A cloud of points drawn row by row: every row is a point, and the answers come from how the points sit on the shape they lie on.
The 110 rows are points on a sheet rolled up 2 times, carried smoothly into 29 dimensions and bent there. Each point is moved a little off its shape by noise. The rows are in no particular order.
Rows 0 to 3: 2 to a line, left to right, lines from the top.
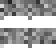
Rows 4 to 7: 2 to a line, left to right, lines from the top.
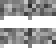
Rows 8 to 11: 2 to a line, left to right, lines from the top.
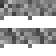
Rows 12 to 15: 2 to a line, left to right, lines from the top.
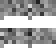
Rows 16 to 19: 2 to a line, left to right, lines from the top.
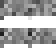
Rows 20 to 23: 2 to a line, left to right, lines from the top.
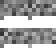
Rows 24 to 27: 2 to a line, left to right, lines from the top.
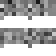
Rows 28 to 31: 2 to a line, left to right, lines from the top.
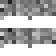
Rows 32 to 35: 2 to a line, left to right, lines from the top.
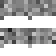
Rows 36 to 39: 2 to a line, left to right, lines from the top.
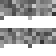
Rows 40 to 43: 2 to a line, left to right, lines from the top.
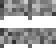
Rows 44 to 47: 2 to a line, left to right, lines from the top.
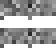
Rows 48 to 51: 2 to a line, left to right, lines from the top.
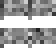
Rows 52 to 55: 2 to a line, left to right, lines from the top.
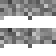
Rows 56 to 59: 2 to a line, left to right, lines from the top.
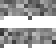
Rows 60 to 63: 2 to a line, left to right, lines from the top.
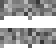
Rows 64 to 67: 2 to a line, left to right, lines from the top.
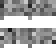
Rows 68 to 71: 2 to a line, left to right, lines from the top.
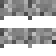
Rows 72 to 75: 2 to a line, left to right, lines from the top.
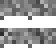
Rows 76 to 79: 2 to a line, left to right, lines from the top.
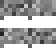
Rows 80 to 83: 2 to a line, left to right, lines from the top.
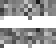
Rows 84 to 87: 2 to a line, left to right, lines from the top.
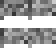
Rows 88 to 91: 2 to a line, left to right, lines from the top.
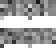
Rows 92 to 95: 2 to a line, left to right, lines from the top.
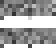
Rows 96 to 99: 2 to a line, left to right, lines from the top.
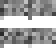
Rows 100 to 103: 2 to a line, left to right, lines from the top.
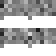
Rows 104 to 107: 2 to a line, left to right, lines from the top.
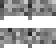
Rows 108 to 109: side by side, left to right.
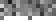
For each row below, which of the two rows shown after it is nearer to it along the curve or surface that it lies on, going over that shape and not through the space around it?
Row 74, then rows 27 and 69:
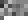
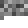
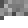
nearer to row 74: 27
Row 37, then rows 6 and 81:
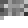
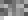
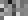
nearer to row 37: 6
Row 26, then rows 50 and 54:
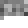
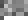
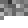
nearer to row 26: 50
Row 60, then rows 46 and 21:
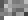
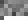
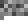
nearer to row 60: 46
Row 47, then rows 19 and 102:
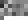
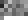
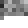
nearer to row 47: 19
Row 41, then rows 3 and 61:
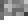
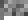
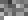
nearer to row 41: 3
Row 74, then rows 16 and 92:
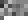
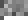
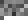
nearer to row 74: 92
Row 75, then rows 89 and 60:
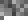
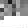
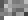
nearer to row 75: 60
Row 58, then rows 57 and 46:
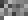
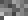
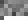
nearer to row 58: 57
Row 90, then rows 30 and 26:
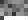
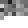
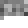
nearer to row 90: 26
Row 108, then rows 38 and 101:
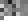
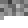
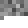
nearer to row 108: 38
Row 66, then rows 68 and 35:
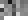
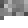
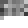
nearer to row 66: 35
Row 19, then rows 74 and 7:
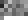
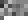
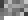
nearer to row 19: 74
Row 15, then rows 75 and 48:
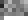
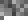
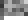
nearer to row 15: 48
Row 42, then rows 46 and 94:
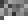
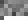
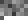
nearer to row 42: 94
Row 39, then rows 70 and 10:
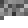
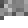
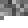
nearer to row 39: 10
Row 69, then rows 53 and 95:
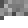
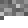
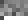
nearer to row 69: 95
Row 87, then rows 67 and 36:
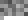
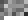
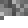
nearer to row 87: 67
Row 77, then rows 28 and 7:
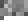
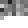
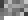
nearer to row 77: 7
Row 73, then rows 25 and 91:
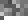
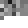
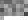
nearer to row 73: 91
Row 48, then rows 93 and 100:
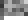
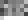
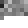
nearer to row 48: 100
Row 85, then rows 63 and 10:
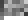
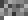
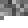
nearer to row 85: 63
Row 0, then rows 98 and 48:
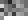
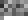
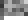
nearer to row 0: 48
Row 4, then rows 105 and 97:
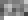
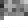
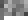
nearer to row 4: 97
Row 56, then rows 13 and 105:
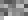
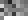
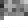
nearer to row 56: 13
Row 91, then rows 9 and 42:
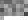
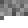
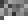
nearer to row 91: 9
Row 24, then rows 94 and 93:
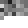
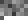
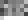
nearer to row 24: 93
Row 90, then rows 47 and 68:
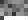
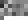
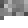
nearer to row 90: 47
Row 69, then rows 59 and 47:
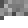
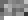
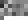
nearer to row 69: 59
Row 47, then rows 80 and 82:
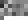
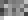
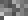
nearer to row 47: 82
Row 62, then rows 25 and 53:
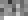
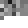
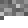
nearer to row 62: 53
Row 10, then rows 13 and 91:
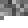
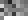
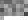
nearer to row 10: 91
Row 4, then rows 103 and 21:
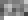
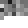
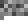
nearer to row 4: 21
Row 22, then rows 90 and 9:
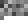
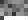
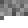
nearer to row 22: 90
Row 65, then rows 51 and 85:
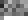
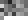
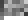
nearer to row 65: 85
